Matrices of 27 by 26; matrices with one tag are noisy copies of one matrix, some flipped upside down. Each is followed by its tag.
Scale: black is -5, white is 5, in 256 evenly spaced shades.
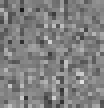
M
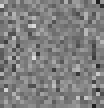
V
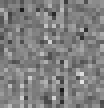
M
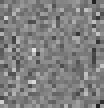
V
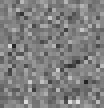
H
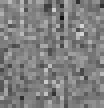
M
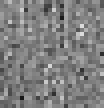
M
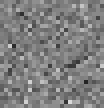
H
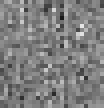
M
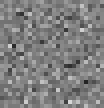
H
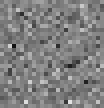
H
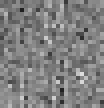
M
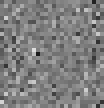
V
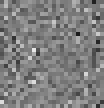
V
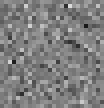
H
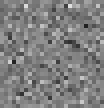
H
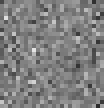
V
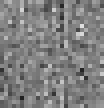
M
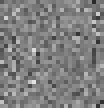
V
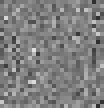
V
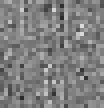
M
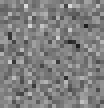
H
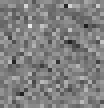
H
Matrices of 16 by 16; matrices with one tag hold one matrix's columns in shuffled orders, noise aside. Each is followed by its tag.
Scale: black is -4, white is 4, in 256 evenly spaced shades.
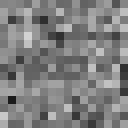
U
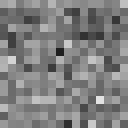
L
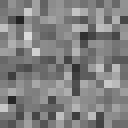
U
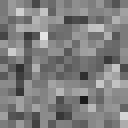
U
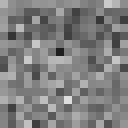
L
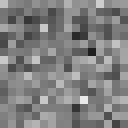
L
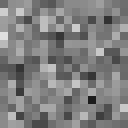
U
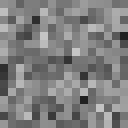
U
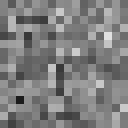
U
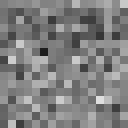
L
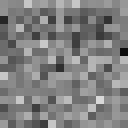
L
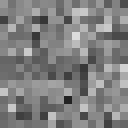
U
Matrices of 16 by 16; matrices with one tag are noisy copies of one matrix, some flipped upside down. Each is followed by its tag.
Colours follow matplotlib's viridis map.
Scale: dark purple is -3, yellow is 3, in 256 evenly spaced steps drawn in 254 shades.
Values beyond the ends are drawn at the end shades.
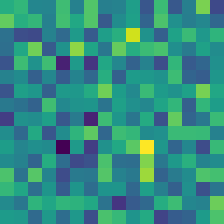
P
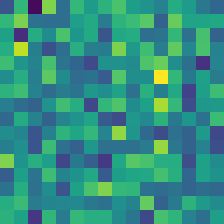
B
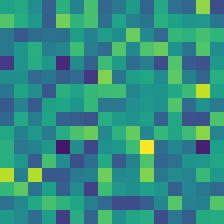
P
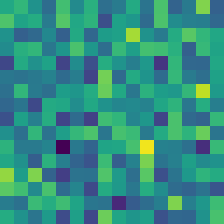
P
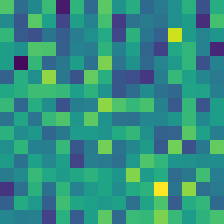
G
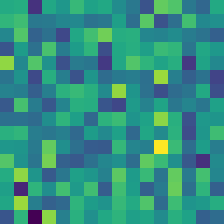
B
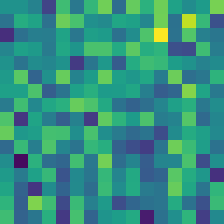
G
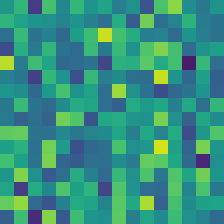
B
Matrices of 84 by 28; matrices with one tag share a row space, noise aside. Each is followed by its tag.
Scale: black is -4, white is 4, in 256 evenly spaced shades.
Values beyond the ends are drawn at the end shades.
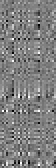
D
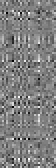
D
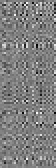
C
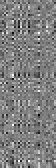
D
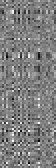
D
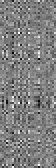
D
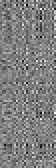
C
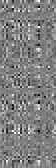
D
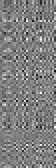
C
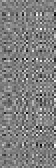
C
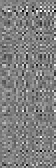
C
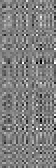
C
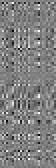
D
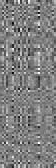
D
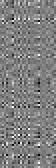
D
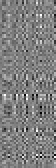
C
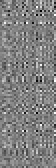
C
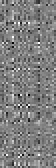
D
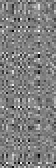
D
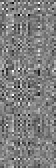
D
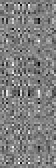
D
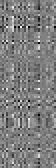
D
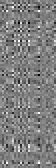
D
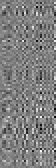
C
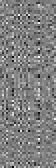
D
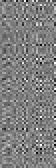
C
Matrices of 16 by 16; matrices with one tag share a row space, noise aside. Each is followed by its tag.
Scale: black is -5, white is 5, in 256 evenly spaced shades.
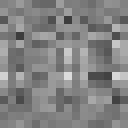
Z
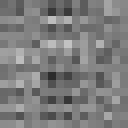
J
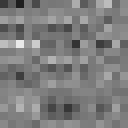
J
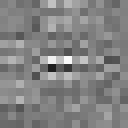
J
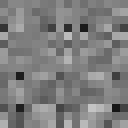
Z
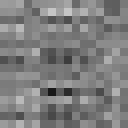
J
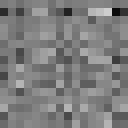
Z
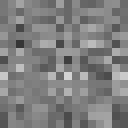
Z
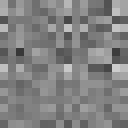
Z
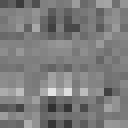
J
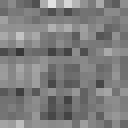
J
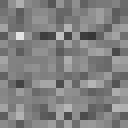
Z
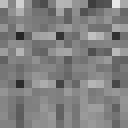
Z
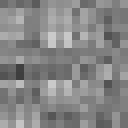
J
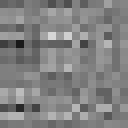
J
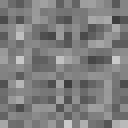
Z
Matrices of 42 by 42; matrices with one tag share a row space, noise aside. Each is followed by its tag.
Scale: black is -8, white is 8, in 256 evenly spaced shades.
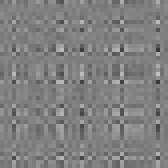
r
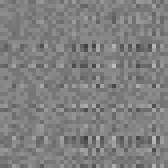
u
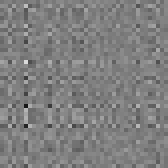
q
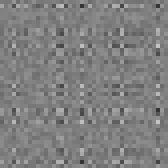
r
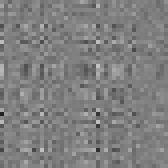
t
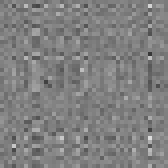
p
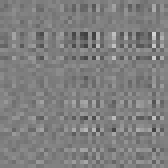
u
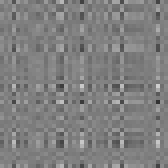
r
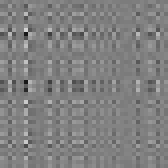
q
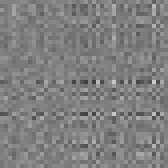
u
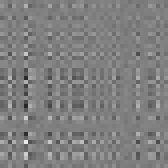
q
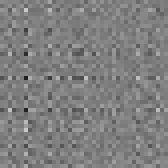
q
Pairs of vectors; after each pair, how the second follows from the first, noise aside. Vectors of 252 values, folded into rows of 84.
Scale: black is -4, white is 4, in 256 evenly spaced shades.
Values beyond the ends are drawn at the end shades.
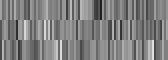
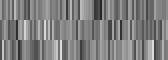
copied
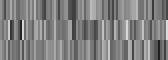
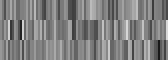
copied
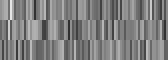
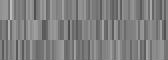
shrunk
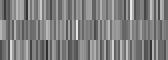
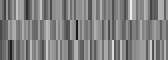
sign-scrambled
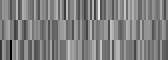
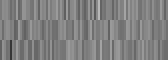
shrunk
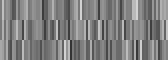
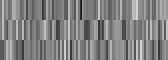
sign-scrambled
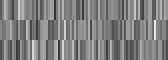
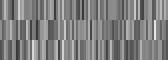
copied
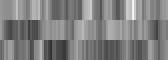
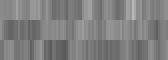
shrunk
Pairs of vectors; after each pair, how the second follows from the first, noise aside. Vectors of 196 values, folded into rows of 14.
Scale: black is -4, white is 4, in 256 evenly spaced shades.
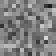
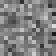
shuffled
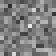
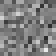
shuffled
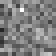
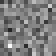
shuffled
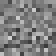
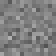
shrunk
